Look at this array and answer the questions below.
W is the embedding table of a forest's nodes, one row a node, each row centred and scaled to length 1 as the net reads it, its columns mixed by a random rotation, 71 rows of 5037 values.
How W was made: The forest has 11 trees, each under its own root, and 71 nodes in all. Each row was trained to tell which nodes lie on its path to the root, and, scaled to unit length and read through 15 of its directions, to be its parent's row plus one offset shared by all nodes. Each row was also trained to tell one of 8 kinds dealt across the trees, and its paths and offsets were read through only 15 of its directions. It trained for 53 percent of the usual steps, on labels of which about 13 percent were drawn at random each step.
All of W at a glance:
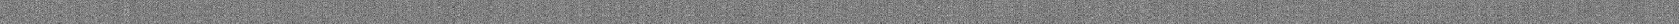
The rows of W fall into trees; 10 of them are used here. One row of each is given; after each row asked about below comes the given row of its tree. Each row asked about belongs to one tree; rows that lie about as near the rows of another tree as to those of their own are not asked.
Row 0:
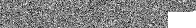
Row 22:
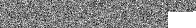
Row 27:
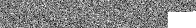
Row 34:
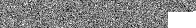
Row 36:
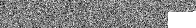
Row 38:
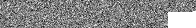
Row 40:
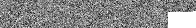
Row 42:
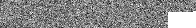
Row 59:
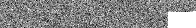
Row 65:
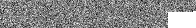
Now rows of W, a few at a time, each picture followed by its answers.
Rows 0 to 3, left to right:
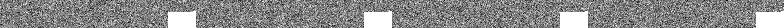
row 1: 40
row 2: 34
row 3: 38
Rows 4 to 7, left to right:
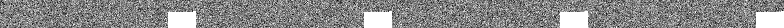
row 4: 59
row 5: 65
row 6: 0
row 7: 40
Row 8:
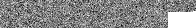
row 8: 40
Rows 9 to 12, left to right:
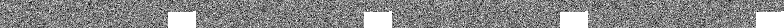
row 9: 38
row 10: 34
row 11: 36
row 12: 65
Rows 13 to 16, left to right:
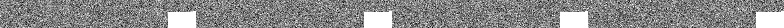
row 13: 40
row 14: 27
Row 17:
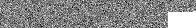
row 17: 0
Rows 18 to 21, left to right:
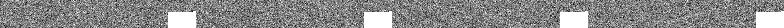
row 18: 42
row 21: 22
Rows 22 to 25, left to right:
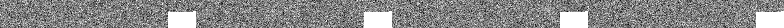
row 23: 42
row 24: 40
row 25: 0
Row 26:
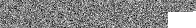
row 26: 27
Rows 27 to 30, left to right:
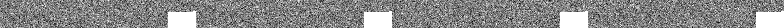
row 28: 27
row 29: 36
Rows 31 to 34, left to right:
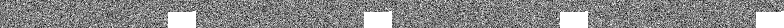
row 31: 38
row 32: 34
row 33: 36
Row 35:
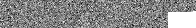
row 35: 40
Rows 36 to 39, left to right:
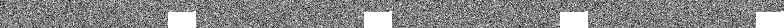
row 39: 65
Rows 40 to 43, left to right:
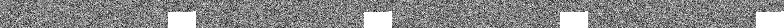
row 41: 0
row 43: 27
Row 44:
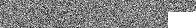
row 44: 27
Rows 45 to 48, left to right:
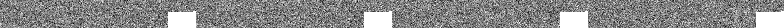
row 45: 27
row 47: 27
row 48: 40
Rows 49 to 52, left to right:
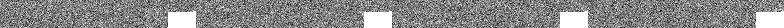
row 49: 40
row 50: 22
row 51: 34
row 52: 36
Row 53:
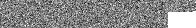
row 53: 38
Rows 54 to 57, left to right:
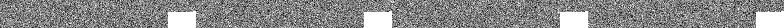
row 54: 34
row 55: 42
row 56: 65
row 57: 27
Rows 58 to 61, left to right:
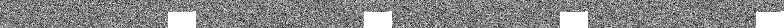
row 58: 0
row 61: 22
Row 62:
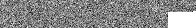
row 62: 65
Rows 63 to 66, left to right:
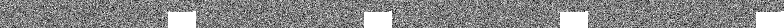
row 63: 59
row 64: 38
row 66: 22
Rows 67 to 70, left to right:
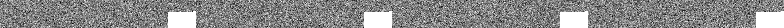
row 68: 36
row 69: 42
